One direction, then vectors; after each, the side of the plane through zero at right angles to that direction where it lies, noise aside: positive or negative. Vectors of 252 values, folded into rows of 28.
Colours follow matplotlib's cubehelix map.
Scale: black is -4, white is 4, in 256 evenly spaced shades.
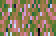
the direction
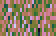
positive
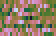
negative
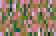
negative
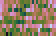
negative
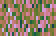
positive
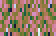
negative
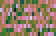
positive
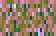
negative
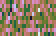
negative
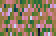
positive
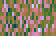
negative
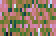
negative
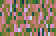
positive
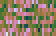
positive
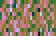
positive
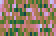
negative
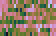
negative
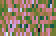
positive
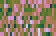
negative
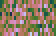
positive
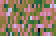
positive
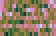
negative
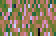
positive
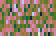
negative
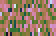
negative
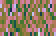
negative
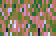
positive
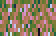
positive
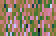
positive
